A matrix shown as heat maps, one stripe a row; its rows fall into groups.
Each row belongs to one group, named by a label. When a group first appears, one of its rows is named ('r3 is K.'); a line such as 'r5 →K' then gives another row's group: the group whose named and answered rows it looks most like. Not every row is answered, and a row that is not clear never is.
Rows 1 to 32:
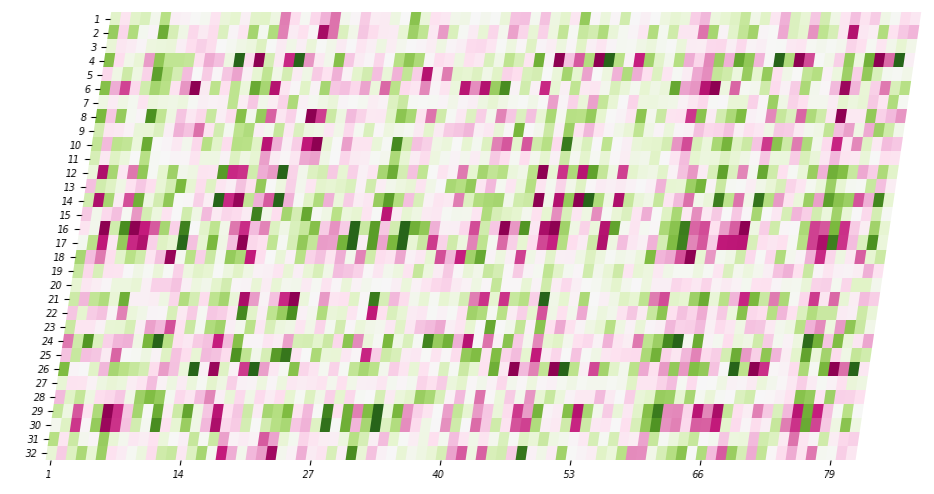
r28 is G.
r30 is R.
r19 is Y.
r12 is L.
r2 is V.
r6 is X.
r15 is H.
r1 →V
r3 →X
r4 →L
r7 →L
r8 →V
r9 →X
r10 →V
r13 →G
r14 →L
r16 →R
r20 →X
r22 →H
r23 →X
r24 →G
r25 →H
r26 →L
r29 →R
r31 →V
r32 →V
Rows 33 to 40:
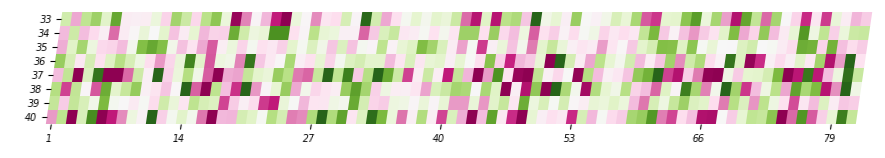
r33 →V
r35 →G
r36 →L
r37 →R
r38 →L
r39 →V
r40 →R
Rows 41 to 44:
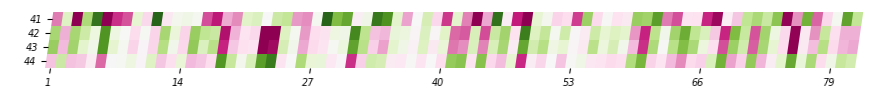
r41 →R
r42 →V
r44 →H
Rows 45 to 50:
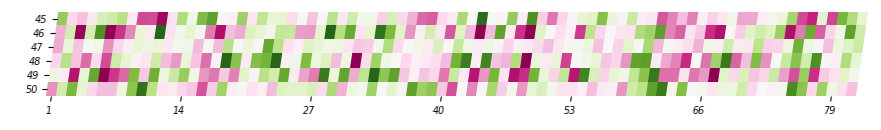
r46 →R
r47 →H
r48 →H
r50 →G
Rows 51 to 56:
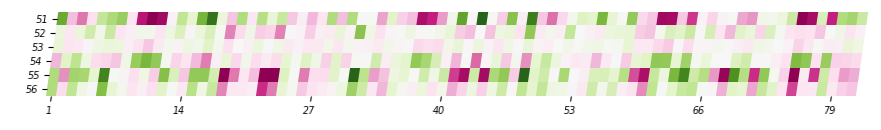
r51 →X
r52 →V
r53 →X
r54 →G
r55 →V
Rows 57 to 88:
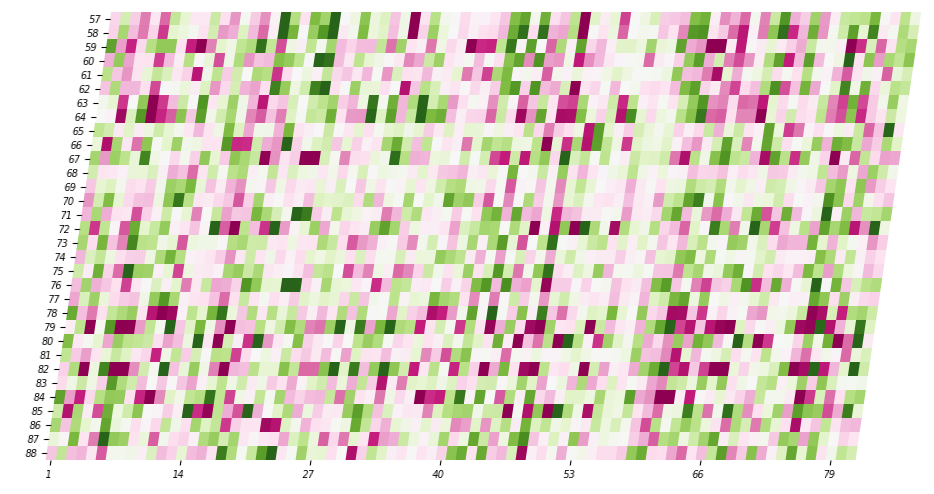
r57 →H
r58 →H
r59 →X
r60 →H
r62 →H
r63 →R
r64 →R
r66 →L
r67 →V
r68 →X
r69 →G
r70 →G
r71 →H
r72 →L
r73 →Y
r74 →G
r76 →H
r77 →G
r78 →X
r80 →L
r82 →R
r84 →X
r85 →L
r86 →V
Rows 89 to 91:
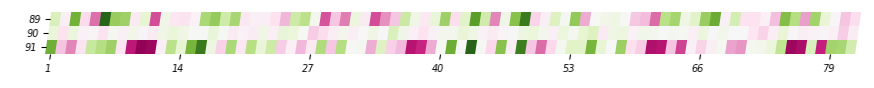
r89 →Y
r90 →Y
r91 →X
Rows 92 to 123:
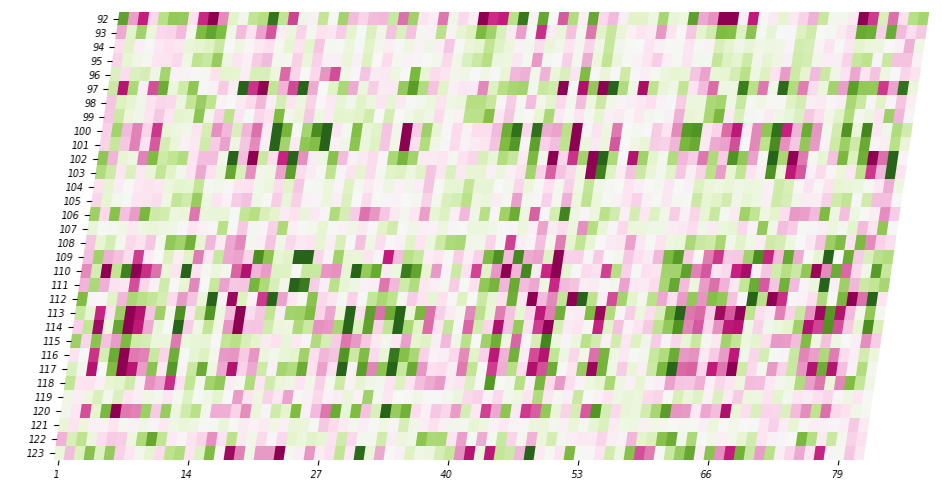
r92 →X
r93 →G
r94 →G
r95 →G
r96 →V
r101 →H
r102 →L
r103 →L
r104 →G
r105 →G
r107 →L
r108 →G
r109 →H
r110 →R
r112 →L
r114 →R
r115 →Y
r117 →R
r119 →V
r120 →R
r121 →Y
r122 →G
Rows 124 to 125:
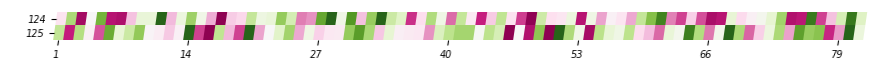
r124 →R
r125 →L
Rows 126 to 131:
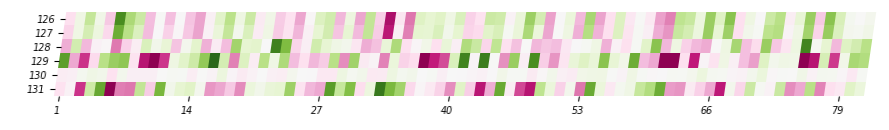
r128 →H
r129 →X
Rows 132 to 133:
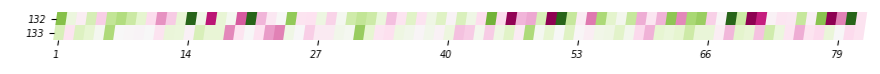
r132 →L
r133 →V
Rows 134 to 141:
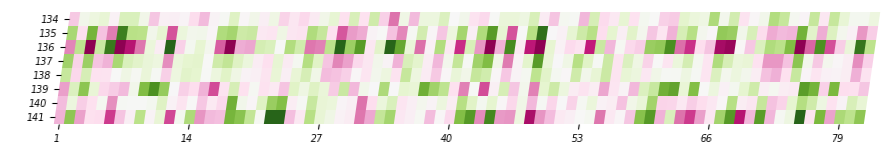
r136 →R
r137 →Y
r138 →Y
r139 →G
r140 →H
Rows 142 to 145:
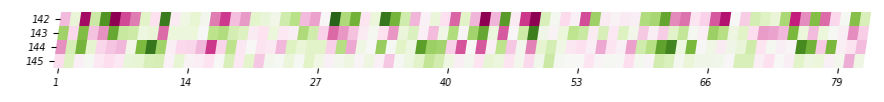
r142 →R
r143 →Y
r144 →G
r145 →G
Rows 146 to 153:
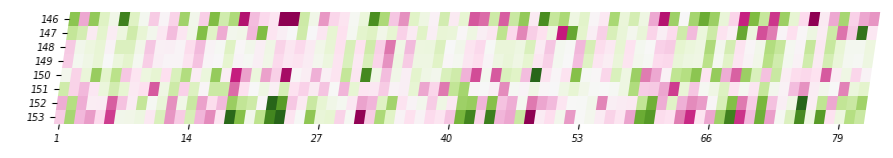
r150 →V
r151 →X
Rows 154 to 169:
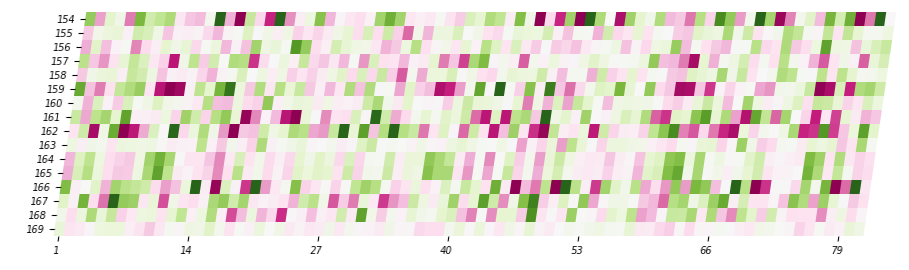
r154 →L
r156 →H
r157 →X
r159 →X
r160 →L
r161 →V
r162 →R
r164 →G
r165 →G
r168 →V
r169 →X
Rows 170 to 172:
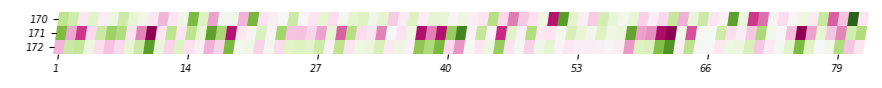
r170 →L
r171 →X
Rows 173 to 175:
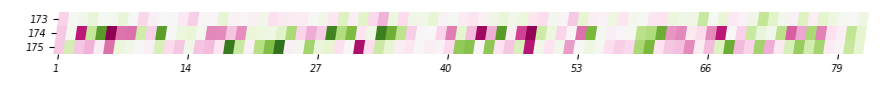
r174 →R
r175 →H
